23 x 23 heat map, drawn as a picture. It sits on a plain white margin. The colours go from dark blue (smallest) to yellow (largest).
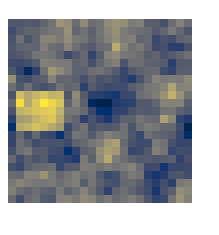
The centre is the ninth with the lowest average. In the middle left lies a patch that is higher than the rest. The middle left is the roughest part. The ninth with the highest average is the middle left. Overall the values sit about 40% of the way up the scale. The field is mottled with small blotches.
